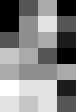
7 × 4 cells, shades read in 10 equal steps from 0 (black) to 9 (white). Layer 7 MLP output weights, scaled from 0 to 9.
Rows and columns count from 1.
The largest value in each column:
9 8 8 6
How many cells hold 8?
5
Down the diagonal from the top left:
0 5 6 0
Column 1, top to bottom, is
0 0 3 7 6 9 8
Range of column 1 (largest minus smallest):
9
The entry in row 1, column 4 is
0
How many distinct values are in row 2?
4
